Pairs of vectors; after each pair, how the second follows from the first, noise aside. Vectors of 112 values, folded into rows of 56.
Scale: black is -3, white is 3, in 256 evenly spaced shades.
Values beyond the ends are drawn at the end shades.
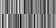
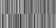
shrunk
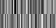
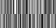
negated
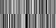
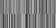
shrunk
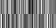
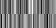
negated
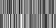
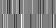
partly zeroed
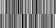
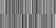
shrunk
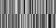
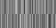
shrunk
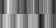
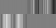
partly zeroed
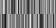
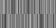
shrunk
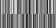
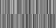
shrunk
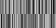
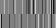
partly zeroed
